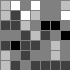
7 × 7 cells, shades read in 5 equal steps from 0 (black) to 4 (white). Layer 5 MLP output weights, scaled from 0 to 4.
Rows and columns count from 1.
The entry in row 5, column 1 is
1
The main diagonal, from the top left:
3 1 3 3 2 3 1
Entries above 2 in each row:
4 4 1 1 1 2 1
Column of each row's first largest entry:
2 3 3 4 6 1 1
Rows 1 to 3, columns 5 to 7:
2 2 3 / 2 2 4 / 0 0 2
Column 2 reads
4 1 1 2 0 2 1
